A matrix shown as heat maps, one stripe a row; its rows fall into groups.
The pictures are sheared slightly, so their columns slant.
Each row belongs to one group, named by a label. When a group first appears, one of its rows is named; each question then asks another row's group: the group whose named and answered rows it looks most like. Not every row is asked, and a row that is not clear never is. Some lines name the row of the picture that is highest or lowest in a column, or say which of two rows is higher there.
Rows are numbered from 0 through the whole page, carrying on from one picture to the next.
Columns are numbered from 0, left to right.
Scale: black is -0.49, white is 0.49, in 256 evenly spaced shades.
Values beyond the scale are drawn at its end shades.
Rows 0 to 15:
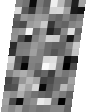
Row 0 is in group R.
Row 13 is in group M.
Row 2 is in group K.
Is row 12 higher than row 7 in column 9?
No
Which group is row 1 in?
R
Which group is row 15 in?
M
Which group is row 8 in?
R
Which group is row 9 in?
R
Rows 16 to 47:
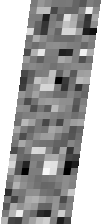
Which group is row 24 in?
R
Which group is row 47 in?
R
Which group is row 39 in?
R
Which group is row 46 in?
M
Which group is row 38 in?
R
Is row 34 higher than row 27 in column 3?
No
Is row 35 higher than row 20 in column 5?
No
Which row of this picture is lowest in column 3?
17
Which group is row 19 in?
R
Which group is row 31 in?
R
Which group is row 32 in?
K
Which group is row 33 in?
M
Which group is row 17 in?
M
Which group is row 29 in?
M
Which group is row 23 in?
M
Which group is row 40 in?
R
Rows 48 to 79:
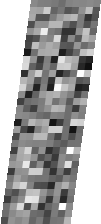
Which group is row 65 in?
M
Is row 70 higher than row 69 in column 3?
Yes
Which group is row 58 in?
M
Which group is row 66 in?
R
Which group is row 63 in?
R
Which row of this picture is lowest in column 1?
61
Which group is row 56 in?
R
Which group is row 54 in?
K
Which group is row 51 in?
K
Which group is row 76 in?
K
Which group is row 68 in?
K
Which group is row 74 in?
M
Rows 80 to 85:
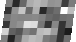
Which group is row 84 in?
R
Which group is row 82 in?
K
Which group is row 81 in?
M
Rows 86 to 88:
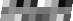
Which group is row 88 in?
M
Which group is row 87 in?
K
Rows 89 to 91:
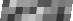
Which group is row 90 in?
R
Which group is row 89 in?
K
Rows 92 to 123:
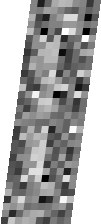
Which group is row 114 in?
K
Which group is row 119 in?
R
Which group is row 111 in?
K
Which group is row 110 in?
M
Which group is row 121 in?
M
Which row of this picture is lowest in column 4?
96
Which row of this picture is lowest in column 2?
96
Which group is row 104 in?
R
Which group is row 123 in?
K
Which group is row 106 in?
K
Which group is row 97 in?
M
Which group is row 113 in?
K
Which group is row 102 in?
M
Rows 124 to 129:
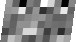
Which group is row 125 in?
M
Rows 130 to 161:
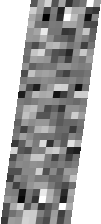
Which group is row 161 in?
K
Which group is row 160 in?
K
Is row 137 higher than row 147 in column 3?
No
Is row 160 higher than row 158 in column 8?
Yes
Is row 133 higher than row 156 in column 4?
No
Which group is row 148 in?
K
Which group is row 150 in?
M
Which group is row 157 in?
R
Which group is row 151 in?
R
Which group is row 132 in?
R
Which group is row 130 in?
M
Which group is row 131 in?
R
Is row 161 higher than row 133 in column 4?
Yes
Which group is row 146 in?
M
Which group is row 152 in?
K
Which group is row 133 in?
R
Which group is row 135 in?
M
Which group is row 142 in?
R
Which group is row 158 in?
R
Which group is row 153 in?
K
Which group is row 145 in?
M
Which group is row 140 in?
K
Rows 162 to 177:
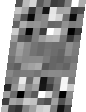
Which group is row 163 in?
R
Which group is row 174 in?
M
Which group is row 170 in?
K
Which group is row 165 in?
K
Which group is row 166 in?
R
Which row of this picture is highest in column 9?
174
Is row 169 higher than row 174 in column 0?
Yes
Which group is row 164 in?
R
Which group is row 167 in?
R
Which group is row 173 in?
M
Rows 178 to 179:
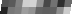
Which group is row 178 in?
K
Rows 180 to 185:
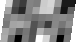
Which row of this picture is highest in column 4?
181
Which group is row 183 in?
M
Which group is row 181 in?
R
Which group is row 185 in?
R
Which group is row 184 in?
R
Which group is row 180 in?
R
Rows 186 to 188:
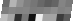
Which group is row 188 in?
R
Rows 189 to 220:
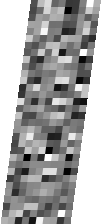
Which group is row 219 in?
M
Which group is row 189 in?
M
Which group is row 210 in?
M
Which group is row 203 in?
R
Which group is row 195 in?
K
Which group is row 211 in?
R
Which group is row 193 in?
M
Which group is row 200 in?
R
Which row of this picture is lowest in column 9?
203
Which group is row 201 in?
M
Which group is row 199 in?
R
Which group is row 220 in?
R
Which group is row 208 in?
M
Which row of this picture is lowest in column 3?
219
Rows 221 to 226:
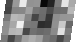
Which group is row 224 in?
M
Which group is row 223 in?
M
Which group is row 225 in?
M
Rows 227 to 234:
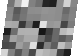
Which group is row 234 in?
R
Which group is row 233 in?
M
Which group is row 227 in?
M
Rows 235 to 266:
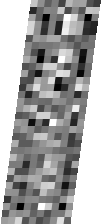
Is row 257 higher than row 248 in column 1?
Yes
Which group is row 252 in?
R
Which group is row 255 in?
R
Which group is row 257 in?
R
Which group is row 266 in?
M
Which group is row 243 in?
R
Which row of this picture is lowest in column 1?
248
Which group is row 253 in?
M
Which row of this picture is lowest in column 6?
247
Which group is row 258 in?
R
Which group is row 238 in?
R
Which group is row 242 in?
R
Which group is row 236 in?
M
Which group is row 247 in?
M
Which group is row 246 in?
M
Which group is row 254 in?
K
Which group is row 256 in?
K
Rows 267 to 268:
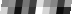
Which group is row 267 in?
R
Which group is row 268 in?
R
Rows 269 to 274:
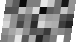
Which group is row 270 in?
M
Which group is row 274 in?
M
